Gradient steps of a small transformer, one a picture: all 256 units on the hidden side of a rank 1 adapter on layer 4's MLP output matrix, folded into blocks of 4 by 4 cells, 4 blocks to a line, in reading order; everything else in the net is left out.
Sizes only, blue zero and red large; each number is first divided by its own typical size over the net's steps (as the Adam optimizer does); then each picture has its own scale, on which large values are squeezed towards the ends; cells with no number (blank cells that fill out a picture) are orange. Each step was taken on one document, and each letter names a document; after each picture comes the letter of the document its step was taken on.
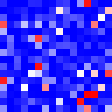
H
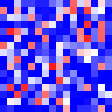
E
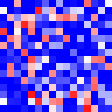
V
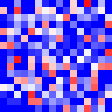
V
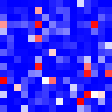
H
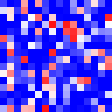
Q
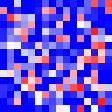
V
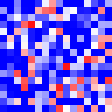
V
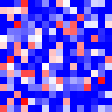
Q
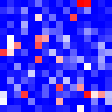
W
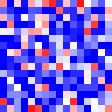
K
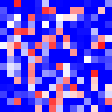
V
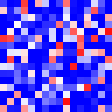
Q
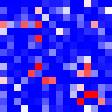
H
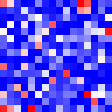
W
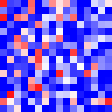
K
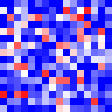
E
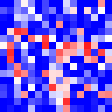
E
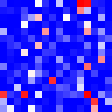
W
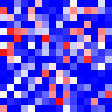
E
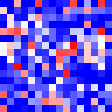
E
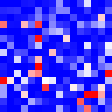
H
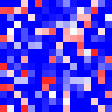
Q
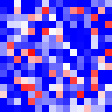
V
